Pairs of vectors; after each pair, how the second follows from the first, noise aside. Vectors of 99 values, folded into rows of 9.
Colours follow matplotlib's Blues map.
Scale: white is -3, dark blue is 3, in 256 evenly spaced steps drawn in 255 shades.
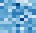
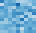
shrunk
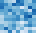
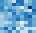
copied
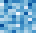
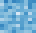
shrunk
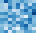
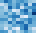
copied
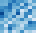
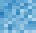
shrunk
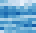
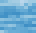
shrunk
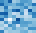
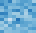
shrunk
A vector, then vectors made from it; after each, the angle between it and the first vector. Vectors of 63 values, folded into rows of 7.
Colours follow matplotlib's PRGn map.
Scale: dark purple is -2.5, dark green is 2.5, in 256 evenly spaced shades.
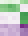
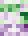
nearly parallel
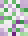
orthogonal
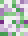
orthogonal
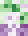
nearly parallel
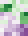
nearly parallel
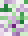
partly aligned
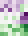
nearly opposite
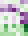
nearly opposite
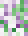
orthogonal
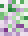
partly aligned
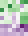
nearly parallel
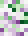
partly aligned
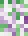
orthogonal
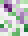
partly opposed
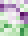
nearly opposite
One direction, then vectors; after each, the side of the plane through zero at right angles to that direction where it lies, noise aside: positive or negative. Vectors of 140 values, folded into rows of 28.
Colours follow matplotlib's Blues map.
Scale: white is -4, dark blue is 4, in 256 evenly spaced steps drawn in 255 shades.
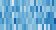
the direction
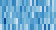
negative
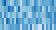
positive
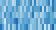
positive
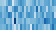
positive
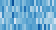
negative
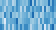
positive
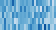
negative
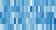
positive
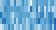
positive
